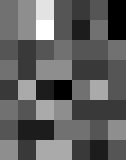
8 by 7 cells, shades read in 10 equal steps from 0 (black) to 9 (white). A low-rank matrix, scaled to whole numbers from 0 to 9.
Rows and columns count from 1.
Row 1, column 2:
5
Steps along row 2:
up up down down up down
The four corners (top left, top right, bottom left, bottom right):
4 0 5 3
